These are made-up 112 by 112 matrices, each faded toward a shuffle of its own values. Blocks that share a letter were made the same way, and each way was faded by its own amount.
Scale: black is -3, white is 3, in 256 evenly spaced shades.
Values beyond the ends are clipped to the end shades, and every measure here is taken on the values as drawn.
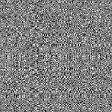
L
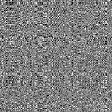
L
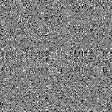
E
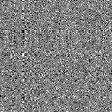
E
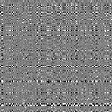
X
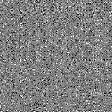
E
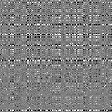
X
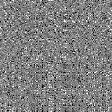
E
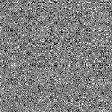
E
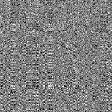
L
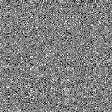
E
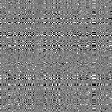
X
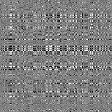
X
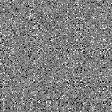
E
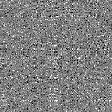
E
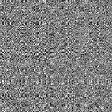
L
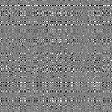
X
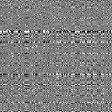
X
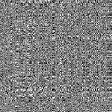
L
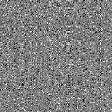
E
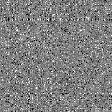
E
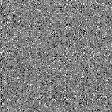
E
